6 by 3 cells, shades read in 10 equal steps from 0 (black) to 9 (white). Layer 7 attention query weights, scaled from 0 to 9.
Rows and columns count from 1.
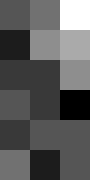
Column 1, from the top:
3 1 2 3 2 4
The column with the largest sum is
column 3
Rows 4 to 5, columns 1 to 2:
3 2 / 2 3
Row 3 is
2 2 5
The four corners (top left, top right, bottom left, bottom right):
3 9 4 3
